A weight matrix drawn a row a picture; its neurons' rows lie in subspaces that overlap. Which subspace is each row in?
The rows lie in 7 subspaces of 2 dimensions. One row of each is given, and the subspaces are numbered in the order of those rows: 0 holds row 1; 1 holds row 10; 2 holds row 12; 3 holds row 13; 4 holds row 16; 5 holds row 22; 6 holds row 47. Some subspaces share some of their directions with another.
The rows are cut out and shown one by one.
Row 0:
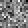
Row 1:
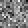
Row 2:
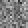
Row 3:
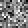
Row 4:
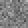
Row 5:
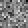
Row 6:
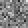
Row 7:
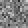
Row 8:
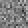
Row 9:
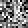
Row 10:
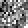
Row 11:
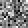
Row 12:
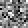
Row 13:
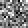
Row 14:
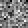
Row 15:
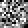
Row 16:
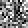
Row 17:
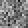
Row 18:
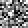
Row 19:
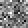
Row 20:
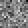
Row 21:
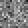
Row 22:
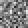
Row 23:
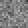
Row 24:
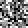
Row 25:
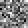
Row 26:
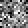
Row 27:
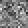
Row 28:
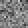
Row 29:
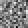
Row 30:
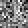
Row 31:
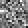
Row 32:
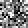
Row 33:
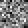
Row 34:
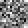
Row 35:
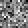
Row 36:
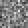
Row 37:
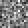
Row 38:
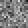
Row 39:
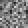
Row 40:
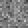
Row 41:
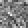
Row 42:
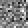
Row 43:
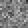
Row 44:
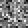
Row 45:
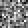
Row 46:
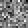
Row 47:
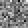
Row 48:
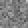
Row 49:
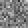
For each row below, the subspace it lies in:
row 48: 2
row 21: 3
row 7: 0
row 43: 2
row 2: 4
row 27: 6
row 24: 3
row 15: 1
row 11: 1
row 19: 5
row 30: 4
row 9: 4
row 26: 5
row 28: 3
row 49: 2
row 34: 1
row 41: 4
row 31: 3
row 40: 3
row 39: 5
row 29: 5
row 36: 6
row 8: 2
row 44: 3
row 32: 5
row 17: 1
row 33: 1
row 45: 6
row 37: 6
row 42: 2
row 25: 1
